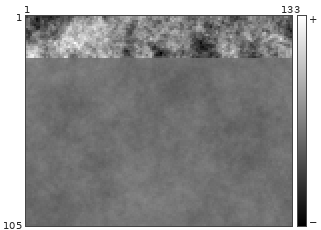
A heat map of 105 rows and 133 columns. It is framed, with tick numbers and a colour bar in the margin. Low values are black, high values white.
The top left is the ninth with the highest average. There are no regular stripes. A horizontal seam about 20% of the way down splits the table, and the bottom part is calmer. Neither half mirrors the other. Most values sit low, with a long tail of high ones.
